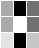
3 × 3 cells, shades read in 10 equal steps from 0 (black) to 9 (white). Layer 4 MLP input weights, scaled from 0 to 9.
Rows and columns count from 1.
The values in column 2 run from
0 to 9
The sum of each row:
10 19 15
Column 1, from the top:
6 6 8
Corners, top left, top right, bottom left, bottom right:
6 4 8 7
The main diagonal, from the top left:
6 9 7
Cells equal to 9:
1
